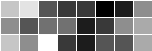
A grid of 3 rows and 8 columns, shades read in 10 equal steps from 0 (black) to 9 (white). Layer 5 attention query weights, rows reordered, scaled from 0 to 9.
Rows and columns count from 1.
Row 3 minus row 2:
2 2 5 -2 0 1 -2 0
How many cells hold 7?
2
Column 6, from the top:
0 2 3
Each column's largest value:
7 8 9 4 2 3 5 6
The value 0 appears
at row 1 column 6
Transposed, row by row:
7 5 7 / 8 3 5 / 3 4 9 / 2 4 2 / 2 1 1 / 0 2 3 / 1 5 3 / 5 6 6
